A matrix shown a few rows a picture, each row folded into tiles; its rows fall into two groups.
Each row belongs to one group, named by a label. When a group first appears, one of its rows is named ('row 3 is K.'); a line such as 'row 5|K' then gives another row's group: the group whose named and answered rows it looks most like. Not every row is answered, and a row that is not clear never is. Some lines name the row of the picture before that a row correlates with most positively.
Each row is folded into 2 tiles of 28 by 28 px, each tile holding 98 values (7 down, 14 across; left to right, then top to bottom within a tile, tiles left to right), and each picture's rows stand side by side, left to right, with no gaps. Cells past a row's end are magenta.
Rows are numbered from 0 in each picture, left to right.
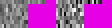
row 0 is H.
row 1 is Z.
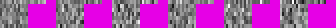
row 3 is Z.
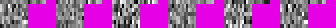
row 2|Z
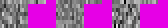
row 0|Z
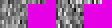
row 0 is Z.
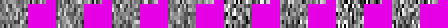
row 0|H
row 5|Z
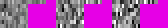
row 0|Z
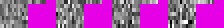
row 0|H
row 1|H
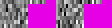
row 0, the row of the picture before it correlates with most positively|3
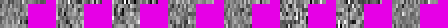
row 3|Z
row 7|Z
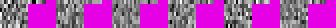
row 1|Z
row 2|Z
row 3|Z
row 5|H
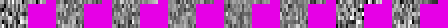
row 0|Z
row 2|Z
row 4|Z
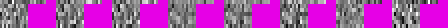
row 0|H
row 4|Z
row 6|Z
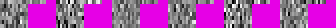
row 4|H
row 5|Z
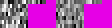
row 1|H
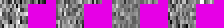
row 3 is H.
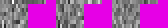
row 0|H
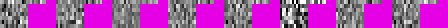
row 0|Z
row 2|Z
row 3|H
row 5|Z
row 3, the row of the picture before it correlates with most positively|2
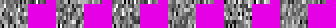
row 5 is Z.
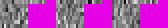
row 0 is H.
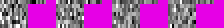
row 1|H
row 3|H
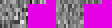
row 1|H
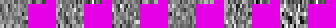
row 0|H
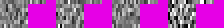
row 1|H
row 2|Z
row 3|H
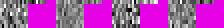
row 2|Z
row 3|H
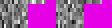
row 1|H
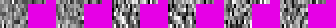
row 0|H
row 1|H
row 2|Z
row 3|Z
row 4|Z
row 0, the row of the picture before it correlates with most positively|1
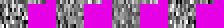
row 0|H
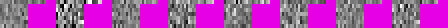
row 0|H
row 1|H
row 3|Z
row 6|H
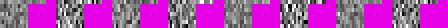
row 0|Z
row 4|Z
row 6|Z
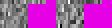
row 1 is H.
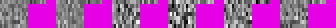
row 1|H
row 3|Z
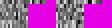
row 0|H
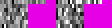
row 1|Z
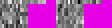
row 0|Z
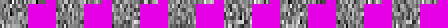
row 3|Z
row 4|H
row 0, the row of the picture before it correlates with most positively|1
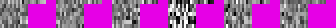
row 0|Z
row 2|H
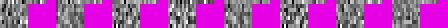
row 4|Z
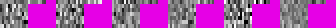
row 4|H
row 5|H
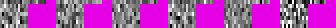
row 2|H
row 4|Z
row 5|H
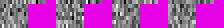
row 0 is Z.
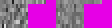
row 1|Z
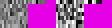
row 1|H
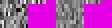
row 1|H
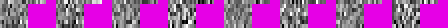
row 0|Z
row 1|Z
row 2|H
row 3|H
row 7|H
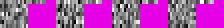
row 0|Z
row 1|Z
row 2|H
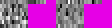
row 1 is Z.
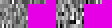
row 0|H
